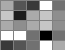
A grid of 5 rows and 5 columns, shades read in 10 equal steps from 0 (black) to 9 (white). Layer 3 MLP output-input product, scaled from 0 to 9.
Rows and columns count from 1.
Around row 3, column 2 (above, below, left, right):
1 9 6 6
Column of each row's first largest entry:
4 1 4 1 4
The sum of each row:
24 26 29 26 24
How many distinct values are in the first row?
5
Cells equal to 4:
4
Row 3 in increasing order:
5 5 6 6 7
